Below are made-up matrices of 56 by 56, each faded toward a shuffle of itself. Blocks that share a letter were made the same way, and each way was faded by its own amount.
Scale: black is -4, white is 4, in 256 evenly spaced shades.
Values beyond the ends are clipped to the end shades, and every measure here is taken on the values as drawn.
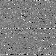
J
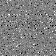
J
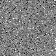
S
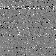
J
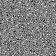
S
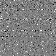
J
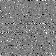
J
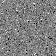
S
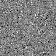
S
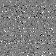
J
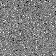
S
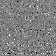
J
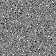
S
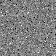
S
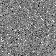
S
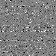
J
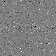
J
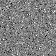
S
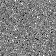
S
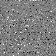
J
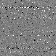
J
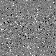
J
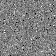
S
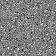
S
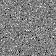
S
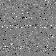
J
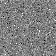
S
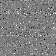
J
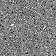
S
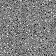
S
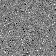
S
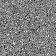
S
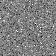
S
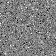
S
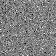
S
